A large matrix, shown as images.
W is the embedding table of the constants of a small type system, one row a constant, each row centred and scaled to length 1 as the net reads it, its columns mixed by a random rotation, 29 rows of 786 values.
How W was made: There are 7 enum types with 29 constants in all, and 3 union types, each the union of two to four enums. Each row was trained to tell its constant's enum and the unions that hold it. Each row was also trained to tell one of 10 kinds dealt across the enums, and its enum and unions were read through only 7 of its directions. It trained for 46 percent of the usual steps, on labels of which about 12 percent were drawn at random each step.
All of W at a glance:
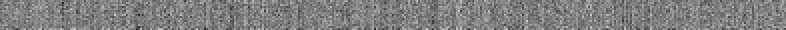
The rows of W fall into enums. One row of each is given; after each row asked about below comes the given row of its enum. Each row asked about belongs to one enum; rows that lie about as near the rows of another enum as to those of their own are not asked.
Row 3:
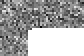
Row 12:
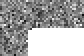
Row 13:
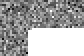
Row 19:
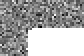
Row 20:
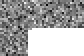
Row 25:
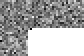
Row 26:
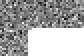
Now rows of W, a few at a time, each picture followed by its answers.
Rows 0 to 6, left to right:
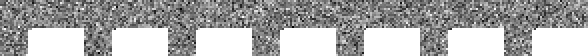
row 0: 3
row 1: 25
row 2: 13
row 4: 13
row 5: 26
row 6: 12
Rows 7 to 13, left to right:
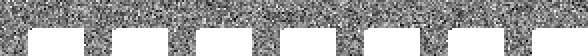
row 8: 19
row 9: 26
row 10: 19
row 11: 19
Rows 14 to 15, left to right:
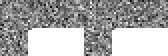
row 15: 26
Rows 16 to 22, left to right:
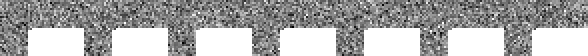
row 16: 20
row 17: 12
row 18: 13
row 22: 12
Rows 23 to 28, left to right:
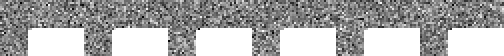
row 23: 20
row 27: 26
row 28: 12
